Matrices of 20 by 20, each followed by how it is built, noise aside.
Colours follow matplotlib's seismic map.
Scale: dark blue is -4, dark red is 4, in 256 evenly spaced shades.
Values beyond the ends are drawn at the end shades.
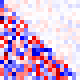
lower triangular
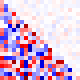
lower triangular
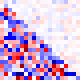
lower triangular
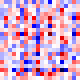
low rank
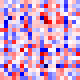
low rank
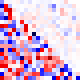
lower triangular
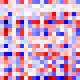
low rank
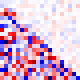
lower triangular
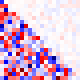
lower triangular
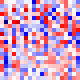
low rank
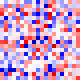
low rank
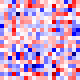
low rank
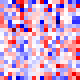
low rank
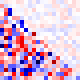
lower triangular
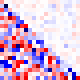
lower triangular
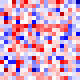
low rank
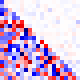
lower triangular
